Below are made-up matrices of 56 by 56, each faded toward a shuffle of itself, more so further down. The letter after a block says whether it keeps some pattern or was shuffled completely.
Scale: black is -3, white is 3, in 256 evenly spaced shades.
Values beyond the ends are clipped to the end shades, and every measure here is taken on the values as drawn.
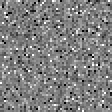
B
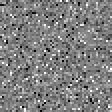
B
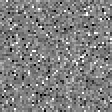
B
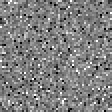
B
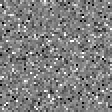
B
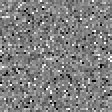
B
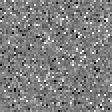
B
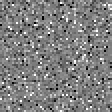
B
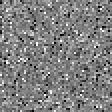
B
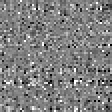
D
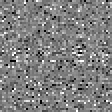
D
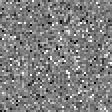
B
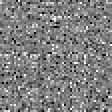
D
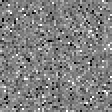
B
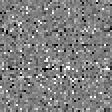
D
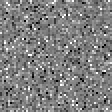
B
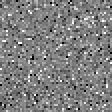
B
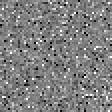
B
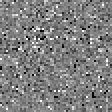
D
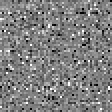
D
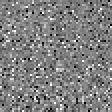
D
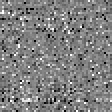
D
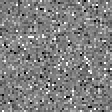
B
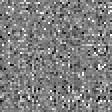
D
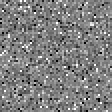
B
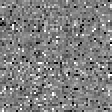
D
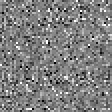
D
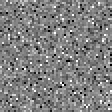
B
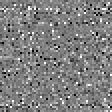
D
